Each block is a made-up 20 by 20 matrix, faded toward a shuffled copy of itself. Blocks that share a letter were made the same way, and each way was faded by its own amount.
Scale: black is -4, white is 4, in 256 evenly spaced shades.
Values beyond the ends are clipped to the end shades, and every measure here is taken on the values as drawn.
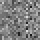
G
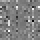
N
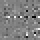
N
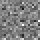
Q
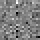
Q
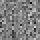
G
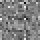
Q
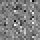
G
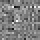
Q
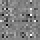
N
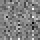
G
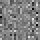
G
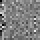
G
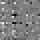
N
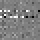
N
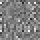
Q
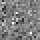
G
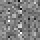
G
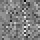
G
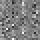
G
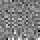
Q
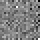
Q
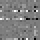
N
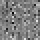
G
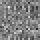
Q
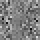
G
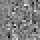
G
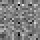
Q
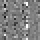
G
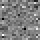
Q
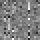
G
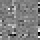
N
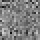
Q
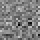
Q
